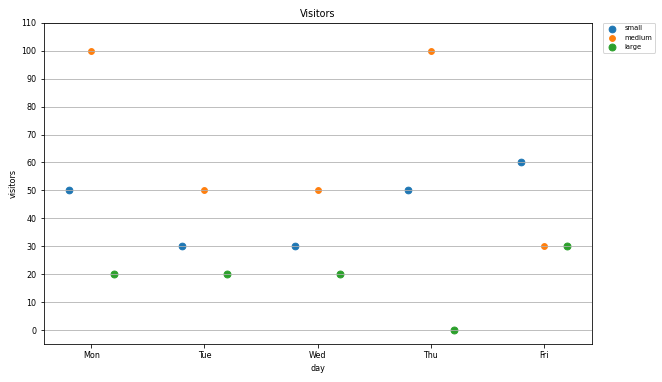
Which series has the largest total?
medium
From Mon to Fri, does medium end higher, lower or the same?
lower
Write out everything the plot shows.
Title: Visitors
x-axis: day, ticks Mon Tue Wed Thu Fri
y-axis: visitors, ticks 0 10 20 30 40 50 60 70 80 90 100 110
Legend: small, medium, large
Values:
small: 50 30 30 50 60
medium: 100 50 50 100 30
large: 20 20 20 0 30
